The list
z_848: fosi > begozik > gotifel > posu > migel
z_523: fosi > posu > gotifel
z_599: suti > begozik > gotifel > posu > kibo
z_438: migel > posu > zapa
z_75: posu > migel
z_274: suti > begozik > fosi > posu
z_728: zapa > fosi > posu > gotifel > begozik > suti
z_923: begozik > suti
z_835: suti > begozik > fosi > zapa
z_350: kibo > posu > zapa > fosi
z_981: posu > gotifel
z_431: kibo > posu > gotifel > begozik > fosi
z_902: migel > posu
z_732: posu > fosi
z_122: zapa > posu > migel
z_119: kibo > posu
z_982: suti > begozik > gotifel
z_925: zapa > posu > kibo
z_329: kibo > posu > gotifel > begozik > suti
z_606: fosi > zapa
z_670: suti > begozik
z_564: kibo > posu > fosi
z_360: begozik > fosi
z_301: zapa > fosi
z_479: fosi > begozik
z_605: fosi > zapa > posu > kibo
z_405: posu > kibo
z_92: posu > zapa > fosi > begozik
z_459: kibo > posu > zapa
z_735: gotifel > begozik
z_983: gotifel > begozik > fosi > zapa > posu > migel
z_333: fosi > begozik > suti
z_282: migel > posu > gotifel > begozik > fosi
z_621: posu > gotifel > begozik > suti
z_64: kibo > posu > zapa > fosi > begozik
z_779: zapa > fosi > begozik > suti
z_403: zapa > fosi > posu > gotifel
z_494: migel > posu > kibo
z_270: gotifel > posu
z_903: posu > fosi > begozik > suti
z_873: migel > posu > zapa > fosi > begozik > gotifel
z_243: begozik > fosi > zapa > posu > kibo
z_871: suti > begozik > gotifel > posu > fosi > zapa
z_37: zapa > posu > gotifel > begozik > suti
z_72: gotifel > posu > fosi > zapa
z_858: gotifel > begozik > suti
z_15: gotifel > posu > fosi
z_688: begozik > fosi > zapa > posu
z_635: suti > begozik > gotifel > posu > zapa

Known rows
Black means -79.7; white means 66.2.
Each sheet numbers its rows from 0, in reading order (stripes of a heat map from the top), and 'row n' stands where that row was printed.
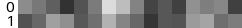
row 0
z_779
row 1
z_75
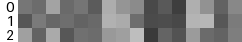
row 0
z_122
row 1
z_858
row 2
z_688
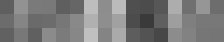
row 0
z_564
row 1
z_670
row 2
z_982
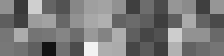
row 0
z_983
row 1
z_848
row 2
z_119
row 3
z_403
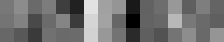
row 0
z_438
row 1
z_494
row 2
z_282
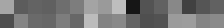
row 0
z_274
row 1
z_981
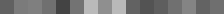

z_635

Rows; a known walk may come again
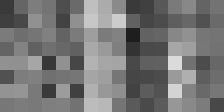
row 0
z_15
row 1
z_871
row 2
z_360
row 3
z_923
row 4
z_605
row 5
z_270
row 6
z_925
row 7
z_479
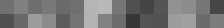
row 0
z_333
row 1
z_75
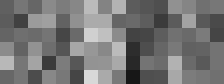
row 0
z_982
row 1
z_848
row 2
z_903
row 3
z_835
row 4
z_243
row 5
z_902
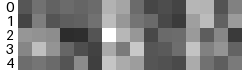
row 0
z_858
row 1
z_621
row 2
z_92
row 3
z_459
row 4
z_523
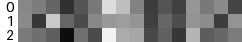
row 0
z_779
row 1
z_983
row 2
z_403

